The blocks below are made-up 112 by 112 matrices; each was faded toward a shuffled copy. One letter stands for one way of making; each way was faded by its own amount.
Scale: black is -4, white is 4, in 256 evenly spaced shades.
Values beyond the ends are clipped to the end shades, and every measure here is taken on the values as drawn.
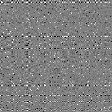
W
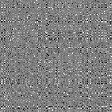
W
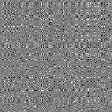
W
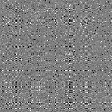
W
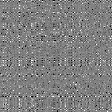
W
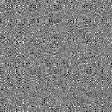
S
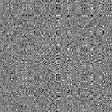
S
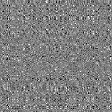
S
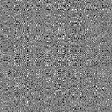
S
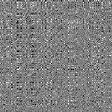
S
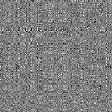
S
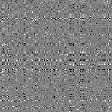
W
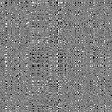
W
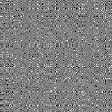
W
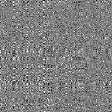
S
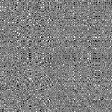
S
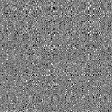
S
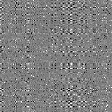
W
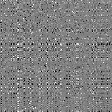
W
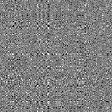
S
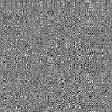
S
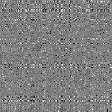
W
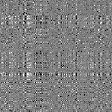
W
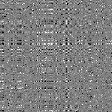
W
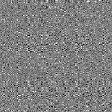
S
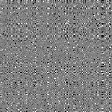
W
